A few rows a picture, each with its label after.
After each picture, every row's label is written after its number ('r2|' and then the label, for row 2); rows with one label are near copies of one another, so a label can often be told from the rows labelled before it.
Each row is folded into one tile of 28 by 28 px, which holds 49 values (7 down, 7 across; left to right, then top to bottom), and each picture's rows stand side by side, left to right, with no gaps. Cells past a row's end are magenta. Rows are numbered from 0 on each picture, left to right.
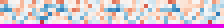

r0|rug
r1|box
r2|rug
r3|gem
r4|rug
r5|gem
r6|rug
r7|box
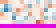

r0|rug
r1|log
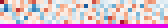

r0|rug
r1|rug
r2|log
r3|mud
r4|log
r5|mud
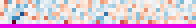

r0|box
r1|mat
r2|log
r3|box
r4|log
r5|log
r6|mat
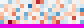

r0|log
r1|mud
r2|gem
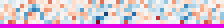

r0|log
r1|rug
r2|gem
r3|box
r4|box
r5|mat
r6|box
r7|log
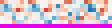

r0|rug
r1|rug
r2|mud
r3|rug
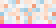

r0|gem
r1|gem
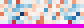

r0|box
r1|log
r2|box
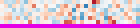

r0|mat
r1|gem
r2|log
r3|mud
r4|gem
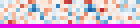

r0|log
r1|rug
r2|mud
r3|rug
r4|mat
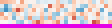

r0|rug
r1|log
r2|gem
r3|log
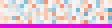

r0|mat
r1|gem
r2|mat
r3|gem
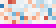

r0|mud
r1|mat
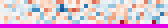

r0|mat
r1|rug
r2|rug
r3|mud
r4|log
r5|box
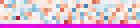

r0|mat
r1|rug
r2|log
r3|mud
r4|log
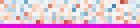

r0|mat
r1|log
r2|log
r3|gem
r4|mud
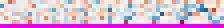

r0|mud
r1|gem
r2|gem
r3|gem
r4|box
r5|box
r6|box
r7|rug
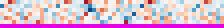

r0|mud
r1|log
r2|mud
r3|rug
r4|box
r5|mud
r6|gem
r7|mud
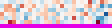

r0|log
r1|gem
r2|gem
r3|box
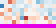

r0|mud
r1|mat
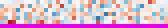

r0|log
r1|log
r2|gem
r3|box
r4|gem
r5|mud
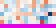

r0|gem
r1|box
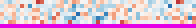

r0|log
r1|mud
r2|box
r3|box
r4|log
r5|mat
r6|mud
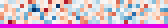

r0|log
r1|rug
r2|mud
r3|gem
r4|box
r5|gem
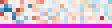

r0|rug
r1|mud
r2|gem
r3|mat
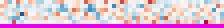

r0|box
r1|mat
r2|rug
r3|rug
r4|mud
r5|mud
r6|log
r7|log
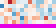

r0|mud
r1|mat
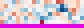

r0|gem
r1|box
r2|rug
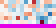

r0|mat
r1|box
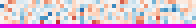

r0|mud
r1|box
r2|gem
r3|log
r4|mud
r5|gem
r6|rug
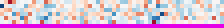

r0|mud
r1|box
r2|gem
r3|gem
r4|gem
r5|box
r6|mat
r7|mat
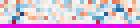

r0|box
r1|mat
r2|mat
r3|box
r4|rug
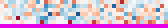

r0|mat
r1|box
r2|box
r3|log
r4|mud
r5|log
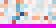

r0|box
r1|mat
